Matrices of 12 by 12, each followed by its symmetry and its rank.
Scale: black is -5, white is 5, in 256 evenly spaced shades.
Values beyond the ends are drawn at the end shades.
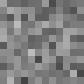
neither, full rank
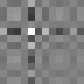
symmetric, rank one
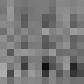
neither, rank two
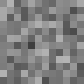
neither, full rank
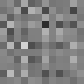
antisymmetric, rank two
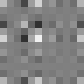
symmetric, rank one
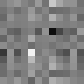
antisymmetric, rank two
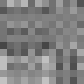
neither, rank two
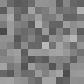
neither, full rank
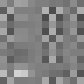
neither, rank two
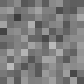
neither, full rank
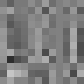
neither, rank two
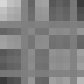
symmetric, rank one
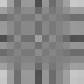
symmetric, rank one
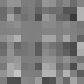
antisymmetric, rank two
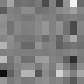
antisymmetric, rank two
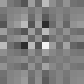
symmetric, rank one
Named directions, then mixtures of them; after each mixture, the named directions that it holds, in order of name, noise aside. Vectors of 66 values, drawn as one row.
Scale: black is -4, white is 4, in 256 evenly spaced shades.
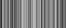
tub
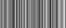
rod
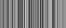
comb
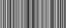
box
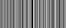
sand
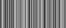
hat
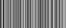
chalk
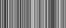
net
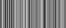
hat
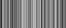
tub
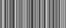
hat, rod, sand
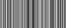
box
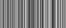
box, comb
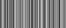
hat, sand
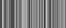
hat, rod, tub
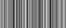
rod
